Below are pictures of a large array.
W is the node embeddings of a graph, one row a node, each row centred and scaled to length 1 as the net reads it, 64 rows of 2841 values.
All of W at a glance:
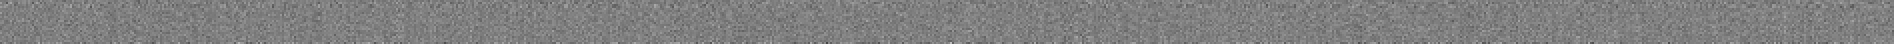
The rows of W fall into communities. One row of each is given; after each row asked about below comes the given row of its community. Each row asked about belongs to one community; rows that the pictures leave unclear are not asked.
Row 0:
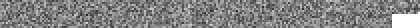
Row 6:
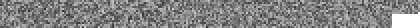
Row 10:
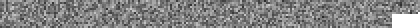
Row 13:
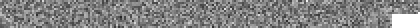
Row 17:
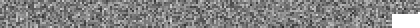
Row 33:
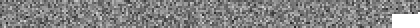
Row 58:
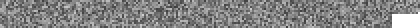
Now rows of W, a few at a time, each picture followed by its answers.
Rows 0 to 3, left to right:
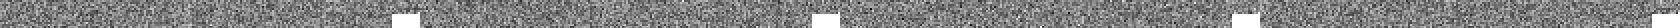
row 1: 33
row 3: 0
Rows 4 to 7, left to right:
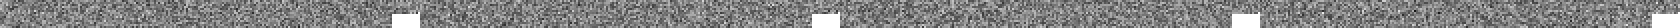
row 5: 17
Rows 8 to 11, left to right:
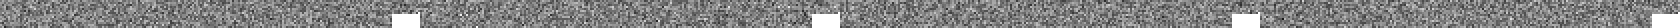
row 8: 10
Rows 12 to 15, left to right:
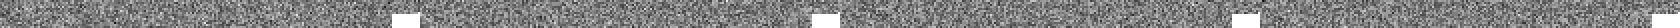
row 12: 58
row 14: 6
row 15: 13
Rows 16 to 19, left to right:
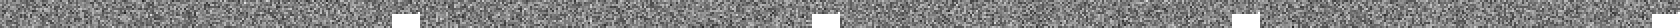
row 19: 0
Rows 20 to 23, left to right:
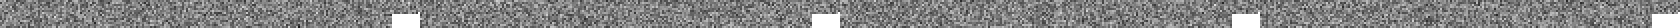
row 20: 33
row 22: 0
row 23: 58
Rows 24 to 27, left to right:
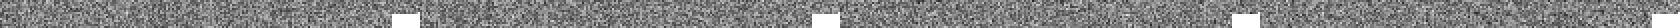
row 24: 13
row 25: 6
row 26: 10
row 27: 6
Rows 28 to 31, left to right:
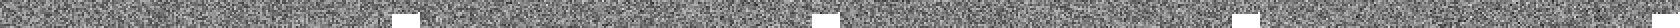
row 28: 13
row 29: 17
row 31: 17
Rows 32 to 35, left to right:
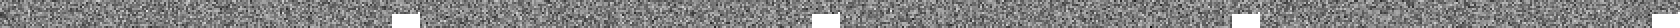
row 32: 17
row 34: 10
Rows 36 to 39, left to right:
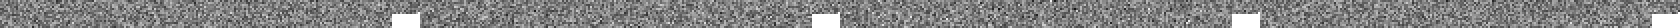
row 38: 13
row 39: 13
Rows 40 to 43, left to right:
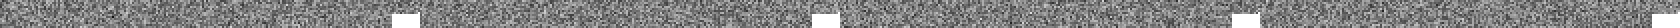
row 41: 58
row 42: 10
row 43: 58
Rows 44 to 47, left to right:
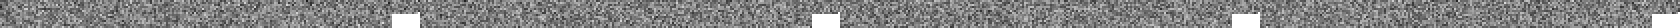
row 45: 33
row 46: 6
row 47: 13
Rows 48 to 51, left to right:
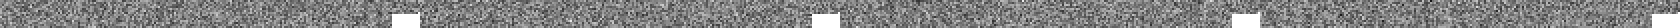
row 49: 17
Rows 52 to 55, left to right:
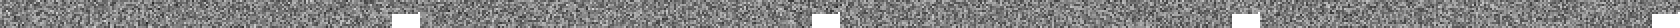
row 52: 13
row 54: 58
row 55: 58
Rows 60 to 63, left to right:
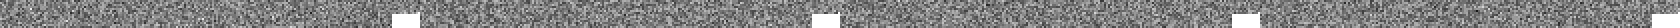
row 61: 6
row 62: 17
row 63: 58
